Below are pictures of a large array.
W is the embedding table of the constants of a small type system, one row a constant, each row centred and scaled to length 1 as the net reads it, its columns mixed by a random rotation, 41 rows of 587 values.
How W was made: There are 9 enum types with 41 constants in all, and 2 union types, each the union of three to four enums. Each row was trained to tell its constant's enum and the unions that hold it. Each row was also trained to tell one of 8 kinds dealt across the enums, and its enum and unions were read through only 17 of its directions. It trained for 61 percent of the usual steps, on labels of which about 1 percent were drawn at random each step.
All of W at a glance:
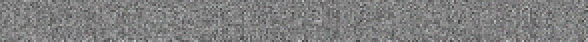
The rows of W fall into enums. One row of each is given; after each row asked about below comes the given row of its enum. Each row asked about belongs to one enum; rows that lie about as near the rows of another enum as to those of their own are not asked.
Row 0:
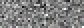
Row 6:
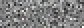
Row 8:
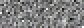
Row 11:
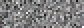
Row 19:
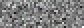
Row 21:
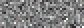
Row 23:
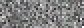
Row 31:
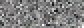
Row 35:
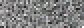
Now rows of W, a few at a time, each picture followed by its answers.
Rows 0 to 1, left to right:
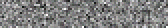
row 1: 19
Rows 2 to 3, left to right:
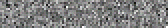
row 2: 23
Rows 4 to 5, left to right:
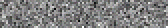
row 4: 23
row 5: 31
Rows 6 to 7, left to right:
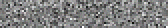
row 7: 21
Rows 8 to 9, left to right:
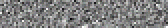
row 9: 8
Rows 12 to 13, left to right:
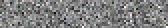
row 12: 19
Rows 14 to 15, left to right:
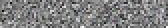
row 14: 8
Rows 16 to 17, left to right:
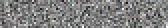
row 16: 8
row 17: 21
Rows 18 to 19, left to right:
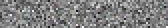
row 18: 11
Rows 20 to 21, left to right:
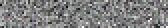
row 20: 35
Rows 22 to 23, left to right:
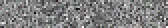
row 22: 35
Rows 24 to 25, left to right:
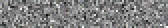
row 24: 31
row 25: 11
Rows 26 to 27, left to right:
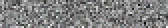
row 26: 0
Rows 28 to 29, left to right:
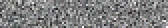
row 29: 19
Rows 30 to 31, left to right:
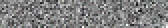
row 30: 21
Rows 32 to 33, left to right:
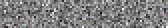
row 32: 19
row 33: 21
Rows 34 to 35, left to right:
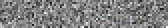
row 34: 8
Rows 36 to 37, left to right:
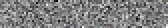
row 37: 0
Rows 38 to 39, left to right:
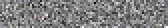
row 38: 0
